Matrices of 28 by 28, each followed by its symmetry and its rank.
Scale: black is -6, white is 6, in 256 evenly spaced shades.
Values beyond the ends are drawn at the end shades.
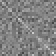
symmetric, rank five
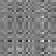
neither, rank two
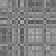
symmetric, rank two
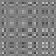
symmetric, rank one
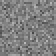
neither, full rank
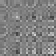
symmetric, rank three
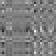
neither, rank two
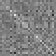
symmetric, rank five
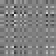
symmetric, rank one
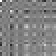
symmetric, rank two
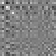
symmetric, rank three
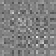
symmetric, rank three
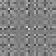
symmetric, rank two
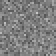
neither, full rank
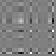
symmetric, rank one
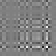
symmetric, rank one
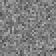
neither, full rank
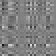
neither, rank two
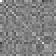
symmetric, rank five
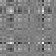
symmetric, rank two
